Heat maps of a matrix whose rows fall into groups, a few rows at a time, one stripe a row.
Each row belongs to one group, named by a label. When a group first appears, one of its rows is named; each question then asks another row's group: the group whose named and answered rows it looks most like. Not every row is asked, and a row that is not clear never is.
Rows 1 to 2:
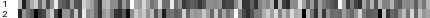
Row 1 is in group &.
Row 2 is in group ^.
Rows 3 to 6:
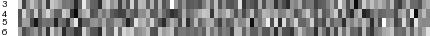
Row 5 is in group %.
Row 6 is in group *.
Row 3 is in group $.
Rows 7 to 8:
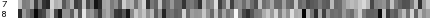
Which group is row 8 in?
^
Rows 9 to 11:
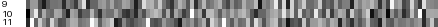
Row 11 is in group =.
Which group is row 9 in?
%
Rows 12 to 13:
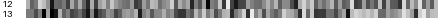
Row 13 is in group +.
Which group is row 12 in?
&
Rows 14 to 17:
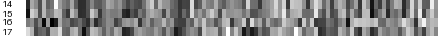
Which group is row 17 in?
^
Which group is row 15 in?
^
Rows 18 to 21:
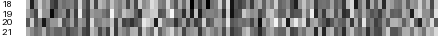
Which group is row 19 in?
&
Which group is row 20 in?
%
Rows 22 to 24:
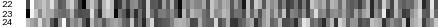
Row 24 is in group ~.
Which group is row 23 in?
=
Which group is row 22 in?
=
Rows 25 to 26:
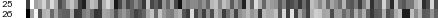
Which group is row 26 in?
%
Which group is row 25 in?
=
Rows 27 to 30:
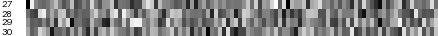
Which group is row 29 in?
*
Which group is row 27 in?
%
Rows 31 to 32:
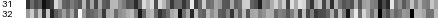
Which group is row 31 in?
%
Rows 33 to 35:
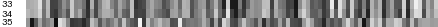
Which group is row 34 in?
~
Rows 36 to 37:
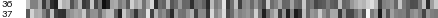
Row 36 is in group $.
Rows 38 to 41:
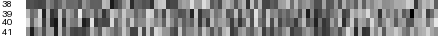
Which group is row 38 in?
+
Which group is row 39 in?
$
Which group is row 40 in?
$
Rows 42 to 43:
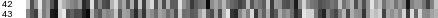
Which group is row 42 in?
$
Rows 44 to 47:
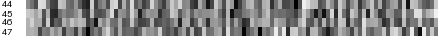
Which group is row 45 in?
~
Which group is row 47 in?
%
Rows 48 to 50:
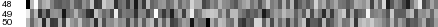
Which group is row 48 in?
=
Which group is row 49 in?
^
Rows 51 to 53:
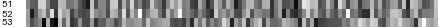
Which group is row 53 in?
+
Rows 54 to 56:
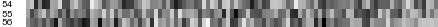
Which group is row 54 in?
^
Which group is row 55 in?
&
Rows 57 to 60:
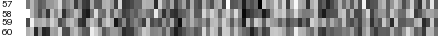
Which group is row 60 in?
^
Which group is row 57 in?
%
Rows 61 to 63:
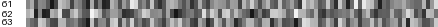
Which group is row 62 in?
^
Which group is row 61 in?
*
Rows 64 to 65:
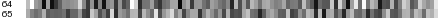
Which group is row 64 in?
~
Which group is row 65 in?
&
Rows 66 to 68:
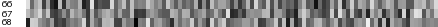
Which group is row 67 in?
~
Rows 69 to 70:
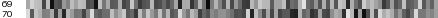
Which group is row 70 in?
$
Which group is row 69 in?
~
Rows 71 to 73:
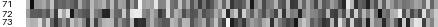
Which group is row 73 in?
~
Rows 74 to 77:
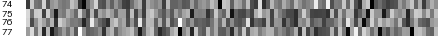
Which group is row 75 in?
~
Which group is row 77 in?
~
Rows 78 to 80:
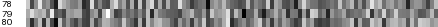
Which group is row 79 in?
=
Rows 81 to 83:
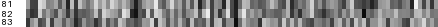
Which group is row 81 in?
&
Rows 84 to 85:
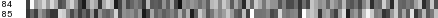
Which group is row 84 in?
=
